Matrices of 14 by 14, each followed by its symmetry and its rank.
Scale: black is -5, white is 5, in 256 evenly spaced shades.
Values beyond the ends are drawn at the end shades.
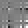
symmetric, rank one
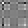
symmetric, rank one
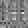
neither, rank three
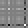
symmetric, rank one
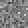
neither, full rank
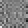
neither, rank three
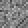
symmetric, full rank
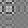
symmetric, rank one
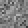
symmetric, full rank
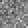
symmetric, full rank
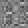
neither, rank three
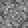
symmetric, full rank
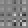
symmetric, rank one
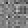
neither, rank three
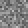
neither, full rank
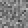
neither, full rank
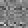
neither, rank three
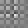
symmetric, rank one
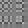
symmetric, rank one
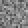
neither, full rank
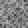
symmetric, full rank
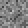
symmetric, full rank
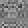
neither, rank three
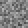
neither, full rank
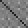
symmetric, full rank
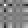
symmetric, rank one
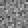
neither, full rank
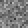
neither, full rank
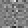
neither, rank three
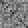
symmetric, full rank
